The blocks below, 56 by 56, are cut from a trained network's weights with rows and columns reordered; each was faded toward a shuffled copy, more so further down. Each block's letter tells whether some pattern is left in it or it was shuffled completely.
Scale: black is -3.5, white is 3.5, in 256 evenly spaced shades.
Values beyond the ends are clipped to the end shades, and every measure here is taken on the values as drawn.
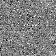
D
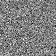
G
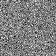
D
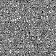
D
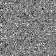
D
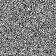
G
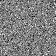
G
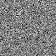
D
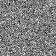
G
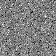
G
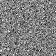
D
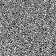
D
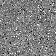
G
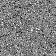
G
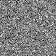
G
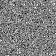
D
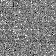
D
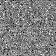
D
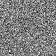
G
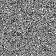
D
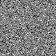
D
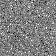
G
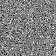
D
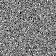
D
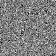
G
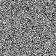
G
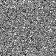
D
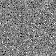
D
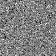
D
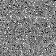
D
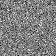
G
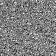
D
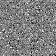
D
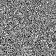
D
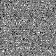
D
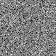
G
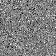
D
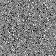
G
